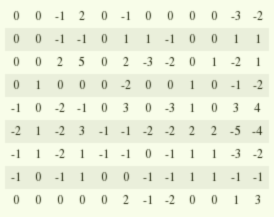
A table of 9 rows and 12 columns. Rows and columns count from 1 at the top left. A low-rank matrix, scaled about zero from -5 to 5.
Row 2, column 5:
0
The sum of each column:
-5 3 -7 10 -2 3 -6 -12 6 5 -10 -2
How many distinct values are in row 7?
5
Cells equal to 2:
6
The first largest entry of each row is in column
4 6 4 2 12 4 2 4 12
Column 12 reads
-2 1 1 -2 4 -4 -2 -1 3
